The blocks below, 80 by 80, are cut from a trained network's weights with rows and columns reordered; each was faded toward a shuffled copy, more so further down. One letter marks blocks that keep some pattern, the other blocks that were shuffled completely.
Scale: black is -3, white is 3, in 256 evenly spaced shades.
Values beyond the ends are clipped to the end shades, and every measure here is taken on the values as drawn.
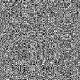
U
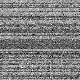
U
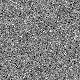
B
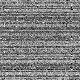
U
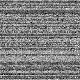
U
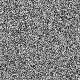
B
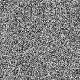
U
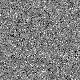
B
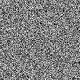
U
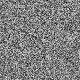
B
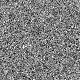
B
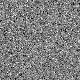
B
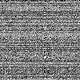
U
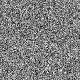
U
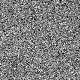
B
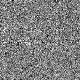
U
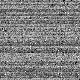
U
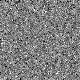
B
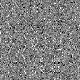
U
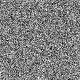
B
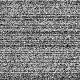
U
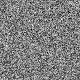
B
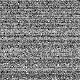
U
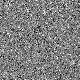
B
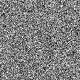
U
